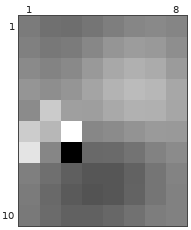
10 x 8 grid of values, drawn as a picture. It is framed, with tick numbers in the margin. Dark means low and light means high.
Odd patch: rougher, in the middle left. Stripes: none. Calmest part: bottom middle. Roughest part: middle left.
